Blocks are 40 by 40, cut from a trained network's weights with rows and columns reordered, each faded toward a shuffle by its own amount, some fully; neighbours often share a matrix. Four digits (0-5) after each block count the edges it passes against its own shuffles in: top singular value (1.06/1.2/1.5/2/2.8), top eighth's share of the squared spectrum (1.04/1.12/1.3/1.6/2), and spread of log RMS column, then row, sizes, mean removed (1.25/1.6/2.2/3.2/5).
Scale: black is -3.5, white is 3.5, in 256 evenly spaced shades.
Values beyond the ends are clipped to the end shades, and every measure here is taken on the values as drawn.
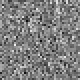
0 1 0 0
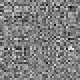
4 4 1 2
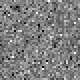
0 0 0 0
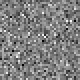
2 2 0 0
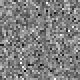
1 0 0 0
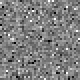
0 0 0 0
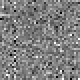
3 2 1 0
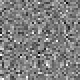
3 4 2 1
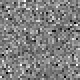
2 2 0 0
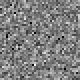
0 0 0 0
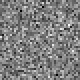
1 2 0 0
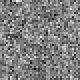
2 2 0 1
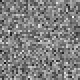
0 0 0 0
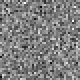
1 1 0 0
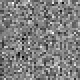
2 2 1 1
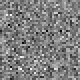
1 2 0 1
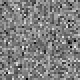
1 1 0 0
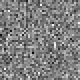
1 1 0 1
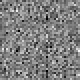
2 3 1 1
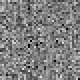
2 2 1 0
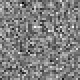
2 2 0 1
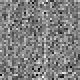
2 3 0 1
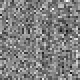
3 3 1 1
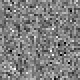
0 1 0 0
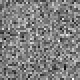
0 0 0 0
